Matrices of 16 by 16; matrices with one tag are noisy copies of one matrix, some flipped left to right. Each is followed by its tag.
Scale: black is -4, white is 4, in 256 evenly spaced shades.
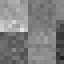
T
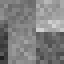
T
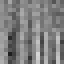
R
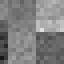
T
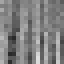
R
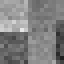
T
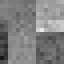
T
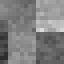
T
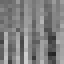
R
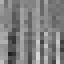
R
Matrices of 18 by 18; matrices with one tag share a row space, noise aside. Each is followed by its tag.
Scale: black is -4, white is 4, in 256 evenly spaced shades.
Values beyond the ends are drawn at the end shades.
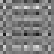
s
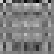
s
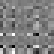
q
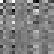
q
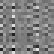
q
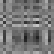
s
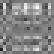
s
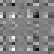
q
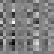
q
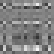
s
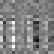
q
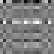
s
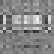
s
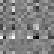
q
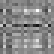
s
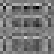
s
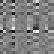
q
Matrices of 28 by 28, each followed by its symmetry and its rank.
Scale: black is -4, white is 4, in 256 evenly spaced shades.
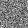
neither, full rank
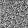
antisymmetric, full rank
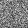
neither, full rank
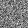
neither, full rank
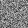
neither, full rank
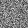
neither, full rank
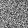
neither, full rank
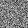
neither, full rank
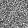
neither, full rank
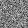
neither, full rank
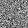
antisymmetric, full rank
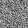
antisymmetric, full rank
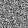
antisymmetric, full rank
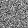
antisymmetric, full rank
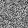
neither, full rank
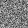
neither, full rank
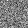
neither, full rank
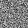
antisymmetric, full rank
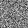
antisymmetric, full rank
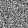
antisymmetric, full rank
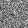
antisymmetric, full rank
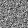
antisymmetric, full rank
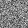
neither, full rank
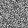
antisymmetric, full rank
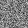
neither, full rank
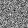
antisymmetric, full rank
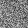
antisymmetric, full rank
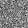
neither, full rank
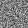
antisymmetric, full rank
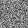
antisymmetric, full rank
